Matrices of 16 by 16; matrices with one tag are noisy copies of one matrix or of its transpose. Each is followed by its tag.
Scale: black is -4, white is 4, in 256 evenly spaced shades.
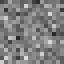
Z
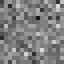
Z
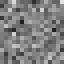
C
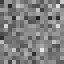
Z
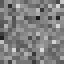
Z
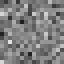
C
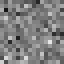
Z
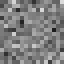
C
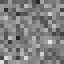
Z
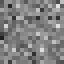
Z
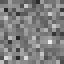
Z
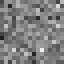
Z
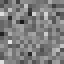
C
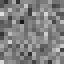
C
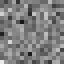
C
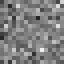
Z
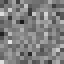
C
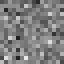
Z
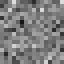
C
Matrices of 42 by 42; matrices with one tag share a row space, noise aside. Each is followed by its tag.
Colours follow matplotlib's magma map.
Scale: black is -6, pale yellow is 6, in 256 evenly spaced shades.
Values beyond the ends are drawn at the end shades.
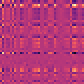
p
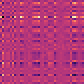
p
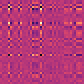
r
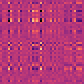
r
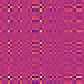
r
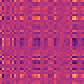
p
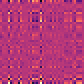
r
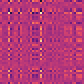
r
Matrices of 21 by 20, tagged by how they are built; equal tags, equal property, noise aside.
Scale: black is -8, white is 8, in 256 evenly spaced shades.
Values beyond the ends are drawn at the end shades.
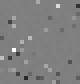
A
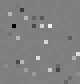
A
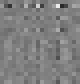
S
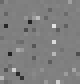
A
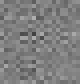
S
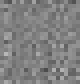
S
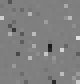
A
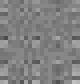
S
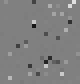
A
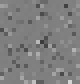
A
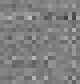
S
